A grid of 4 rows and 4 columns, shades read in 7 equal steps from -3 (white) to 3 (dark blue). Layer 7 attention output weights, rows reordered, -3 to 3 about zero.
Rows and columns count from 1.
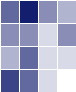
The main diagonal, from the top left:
1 0 -2 -3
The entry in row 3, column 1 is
-1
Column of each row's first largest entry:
2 1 2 1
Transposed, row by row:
1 0 -1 2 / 3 0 1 1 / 0 -2 -2 -2 / -1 0 -2 -3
